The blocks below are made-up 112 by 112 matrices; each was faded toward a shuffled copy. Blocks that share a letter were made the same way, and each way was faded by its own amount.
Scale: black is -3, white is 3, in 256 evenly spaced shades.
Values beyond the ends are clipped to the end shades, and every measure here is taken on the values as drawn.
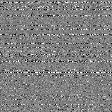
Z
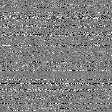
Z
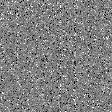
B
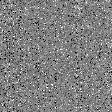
B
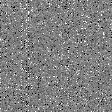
B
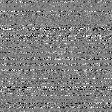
Z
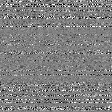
Z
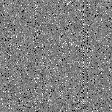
B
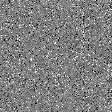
B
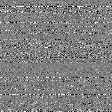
Z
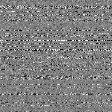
Z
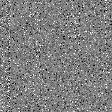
B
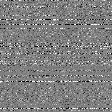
Z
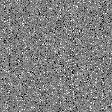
B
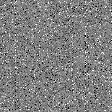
B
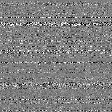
Z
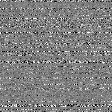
Z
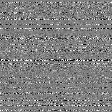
Z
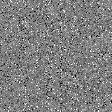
B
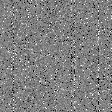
B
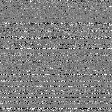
Z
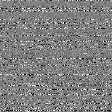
Z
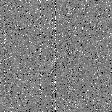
B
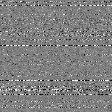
Z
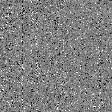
B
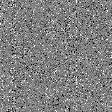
B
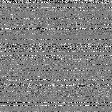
Z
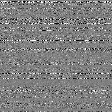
Z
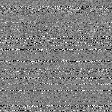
Z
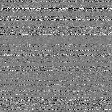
Z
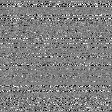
Z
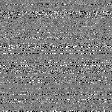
Z
